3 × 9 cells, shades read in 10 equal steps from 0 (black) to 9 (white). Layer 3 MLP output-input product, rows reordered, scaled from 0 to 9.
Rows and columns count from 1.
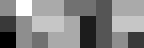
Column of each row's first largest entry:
2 3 4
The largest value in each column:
5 9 7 7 6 4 3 7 7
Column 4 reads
6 7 6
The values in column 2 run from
5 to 9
